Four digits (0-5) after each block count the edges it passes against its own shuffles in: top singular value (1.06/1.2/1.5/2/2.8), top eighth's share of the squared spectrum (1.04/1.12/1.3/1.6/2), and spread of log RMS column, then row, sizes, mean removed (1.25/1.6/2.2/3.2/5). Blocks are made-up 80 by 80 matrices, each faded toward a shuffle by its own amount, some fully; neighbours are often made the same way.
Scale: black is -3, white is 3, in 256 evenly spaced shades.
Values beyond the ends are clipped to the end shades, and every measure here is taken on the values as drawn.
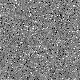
0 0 0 0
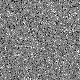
0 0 0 0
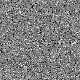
2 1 0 1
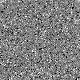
0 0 0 0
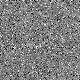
2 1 0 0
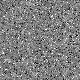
0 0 0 0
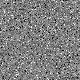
1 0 0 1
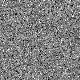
0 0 0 0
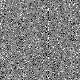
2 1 2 0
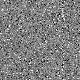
1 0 1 0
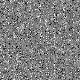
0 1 2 0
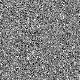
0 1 2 0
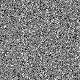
0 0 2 0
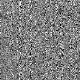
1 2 3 0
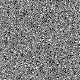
0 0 1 0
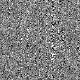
1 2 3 0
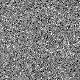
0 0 1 0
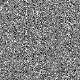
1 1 3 0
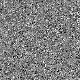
0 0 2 0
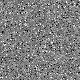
0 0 0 1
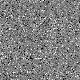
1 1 0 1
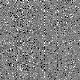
4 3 2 1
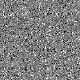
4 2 1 1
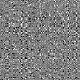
5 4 3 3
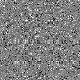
4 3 1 1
